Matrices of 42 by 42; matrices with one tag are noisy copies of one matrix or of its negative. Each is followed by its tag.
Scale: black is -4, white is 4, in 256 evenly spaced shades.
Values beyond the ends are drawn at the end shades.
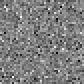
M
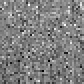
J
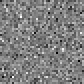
M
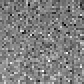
J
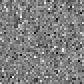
M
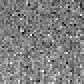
J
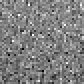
J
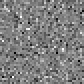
M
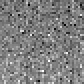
J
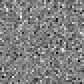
M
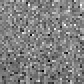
J
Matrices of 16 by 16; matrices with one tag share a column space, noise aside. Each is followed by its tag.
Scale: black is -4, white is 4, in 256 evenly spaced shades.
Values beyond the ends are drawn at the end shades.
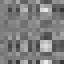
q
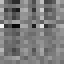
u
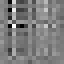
u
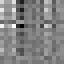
u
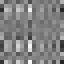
q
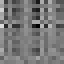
u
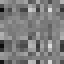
q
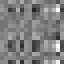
q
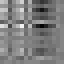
u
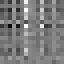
u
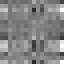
q
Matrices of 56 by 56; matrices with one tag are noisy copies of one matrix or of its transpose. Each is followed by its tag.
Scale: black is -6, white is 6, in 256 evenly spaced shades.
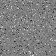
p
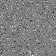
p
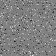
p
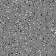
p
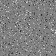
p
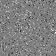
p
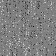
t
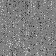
t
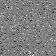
p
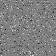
p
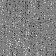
t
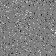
p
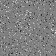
p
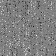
t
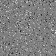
p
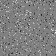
p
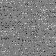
t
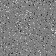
p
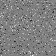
p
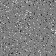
p
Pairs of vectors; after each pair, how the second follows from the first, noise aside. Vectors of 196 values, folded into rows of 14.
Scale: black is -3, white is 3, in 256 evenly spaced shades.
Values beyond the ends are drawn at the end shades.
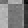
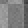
shrunk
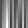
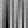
negated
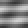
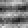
negated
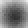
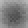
shrunk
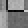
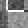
negated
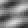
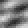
negated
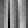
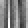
negated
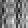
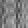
shrunk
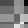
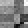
negated
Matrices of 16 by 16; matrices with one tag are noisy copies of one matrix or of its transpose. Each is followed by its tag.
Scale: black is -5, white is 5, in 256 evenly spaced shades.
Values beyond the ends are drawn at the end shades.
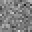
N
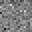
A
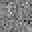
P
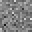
N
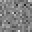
N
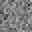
A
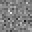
P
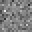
A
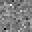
A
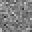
N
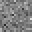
N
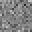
N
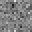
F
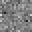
F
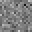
N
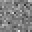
N
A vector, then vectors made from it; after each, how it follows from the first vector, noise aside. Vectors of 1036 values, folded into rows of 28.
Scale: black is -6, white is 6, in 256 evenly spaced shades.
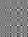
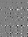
partly zeroed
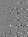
partly zeroed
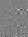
partly zeroed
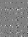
partly zeroed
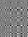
negated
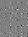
partly zeroed
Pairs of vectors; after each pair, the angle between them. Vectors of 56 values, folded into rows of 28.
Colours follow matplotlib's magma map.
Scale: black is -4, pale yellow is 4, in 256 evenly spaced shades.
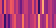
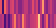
nearly parallel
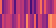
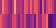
nearly opposite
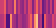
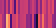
nearly opposite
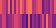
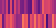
nearly opposite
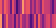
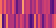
nearly parallel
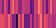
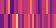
nearly opposite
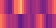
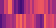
nearly opposite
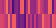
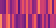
partly aligned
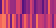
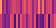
partly opposed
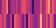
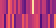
nearly opposite
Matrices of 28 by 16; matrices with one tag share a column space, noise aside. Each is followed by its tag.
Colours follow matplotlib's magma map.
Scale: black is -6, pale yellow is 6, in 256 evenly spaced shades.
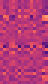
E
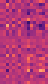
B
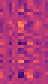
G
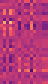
B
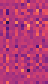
B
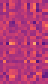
G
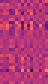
B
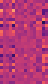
B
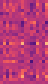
G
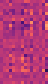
B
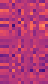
B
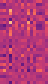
B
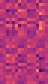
B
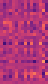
G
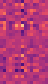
B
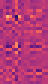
E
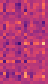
G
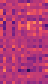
B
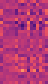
B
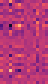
B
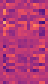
B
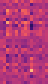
B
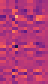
E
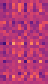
G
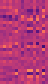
E
